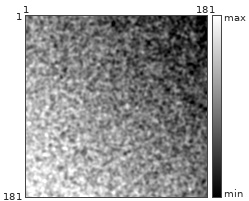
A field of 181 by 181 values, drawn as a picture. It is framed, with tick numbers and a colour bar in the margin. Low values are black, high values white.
The texture is blotchy. The halves do not mirror each other. The ninth with the highest average is the bottom left. Values rise toward the bottom left. No single row or column stands out from its neighbours.
